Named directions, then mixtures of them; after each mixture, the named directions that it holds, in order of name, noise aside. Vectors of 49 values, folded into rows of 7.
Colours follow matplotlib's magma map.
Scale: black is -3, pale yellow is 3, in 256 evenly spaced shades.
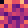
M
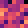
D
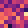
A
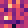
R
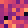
A, R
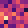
A, D, R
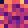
M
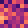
A, D, M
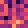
M, R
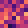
A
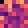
M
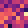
A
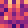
D, R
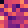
A, M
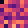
D, M, R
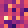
A, R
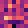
R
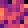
D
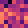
A, D
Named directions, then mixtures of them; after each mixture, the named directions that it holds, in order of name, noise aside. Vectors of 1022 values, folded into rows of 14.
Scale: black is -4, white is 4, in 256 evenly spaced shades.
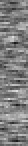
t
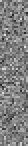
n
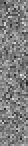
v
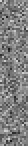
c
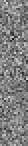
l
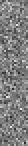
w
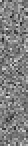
n, w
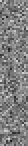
c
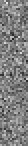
l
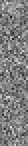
l, w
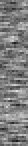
t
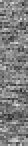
n, t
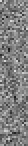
c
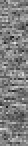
l, t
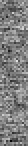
c, t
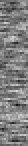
t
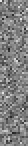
c, n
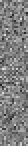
n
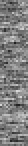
c, t
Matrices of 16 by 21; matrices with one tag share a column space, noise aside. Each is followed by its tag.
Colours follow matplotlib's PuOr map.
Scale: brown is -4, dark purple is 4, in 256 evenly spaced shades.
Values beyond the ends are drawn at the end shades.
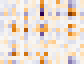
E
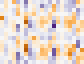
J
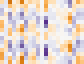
J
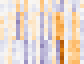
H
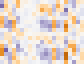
J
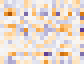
E
